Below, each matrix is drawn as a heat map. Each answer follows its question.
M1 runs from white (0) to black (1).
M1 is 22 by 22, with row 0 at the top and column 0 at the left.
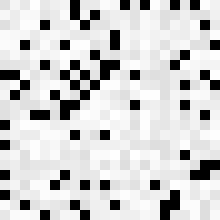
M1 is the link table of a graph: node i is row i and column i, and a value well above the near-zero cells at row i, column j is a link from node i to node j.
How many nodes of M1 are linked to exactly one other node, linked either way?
4
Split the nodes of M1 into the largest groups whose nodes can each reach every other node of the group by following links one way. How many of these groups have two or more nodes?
1
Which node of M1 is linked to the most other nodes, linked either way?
node 7
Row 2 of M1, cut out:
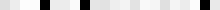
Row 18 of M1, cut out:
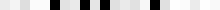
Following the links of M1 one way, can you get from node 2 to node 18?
yes
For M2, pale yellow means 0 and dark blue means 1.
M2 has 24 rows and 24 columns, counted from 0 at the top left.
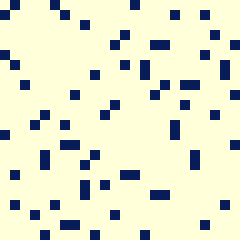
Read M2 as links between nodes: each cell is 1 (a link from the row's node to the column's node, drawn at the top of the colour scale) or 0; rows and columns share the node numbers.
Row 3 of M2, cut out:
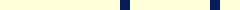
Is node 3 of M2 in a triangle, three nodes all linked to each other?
no
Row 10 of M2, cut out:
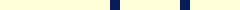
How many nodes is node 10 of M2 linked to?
2
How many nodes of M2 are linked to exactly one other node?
1
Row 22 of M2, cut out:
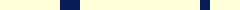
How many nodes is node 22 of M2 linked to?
3
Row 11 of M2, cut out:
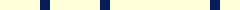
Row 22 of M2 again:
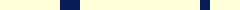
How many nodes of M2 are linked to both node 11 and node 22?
0
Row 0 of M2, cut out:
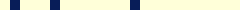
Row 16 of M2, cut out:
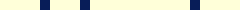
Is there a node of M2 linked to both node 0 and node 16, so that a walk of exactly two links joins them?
no
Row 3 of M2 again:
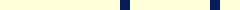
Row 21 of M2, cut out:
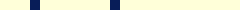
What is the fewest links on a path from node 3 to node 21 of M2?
1
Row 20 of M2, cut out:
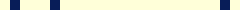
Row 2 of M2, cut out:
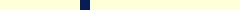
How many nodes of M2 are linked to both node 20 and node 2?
0
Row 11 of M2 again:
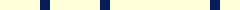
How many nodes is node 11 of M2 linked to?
3
